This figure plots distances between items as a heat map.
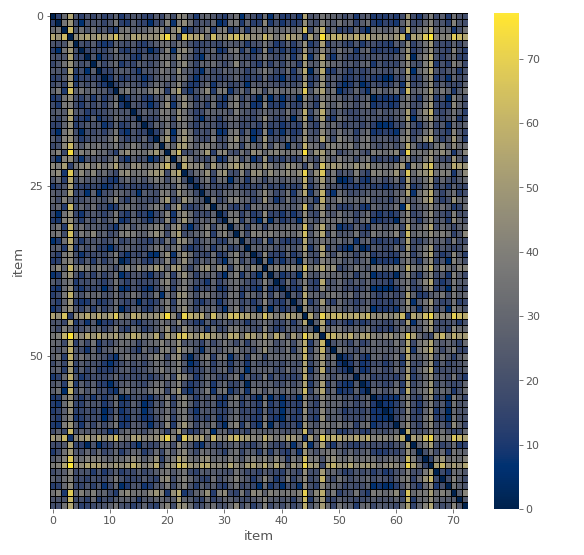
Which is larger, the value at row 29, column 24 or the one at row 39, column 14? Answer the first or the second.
the first
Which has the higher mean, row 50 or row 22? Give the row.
22
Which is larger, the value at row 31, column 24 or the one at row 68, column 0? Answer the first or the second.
the second
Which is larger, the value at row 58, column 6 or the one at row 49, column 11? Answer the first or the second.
the second
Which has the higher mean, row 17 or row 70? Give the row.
70
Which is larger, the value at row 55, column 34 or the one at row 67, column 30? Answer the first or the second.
the second
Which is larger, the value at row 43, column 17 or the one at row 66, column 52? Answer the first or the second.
the second
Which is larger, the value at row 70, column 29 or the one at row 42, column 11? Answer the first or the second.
the first
